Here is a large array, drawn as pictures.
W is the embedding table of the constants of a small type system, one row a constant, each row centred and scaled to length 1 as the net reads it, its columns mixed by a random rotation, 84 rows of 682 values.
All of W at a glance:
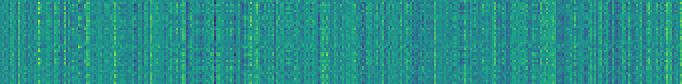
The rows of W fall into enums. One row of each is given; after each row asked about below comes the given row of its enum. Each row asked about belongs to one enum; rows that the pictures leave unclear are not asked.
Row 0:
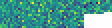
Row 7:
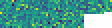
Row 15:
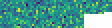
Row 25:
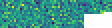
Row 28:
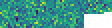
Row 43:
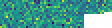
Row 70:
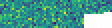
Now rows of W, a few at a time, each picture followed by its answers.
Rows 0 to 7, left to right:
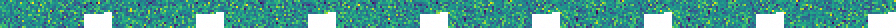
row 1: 15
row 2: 25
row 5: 28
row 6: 28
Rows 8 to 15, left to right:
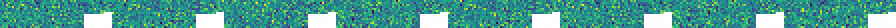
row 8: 25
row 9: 7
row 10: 0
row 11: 28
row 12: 7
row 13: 25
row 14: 28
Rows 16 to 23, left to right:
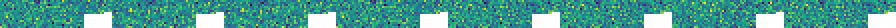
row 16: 43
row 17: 15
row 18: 15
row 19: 43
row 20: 25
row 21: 25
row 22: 0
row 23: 25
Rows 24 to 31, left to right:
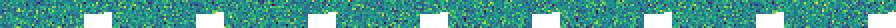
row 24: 15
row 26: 43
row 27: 7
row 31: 0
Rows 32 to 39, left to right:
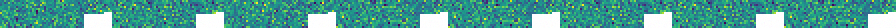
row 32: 28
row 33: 25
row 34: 0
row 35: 43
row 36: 43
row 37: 25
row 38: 25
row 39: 43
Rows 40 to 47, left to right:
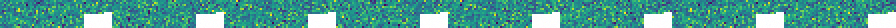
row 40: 15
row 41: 28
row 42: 7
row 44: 7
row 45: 70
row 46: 15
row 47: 70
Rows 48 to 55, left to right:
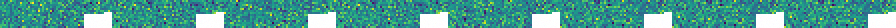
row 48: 0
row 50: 7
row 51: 25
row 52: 28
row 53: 43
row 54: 43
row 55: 43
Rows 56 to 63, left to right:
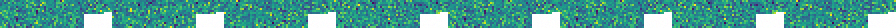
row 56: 28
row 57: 15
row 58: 7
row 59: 25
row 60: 28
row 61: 28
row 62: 25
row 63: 7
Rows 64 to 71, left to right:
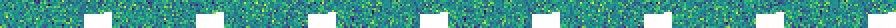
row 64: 43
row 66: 0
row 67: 28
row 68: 28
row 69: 0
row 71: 28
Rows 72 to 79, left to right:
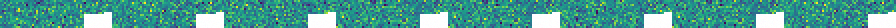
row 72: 15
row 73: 0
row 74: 25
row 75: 43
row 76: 43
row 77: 28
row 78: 43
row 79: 0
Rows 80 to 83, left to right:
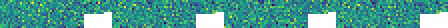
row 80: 0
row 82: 43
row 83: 25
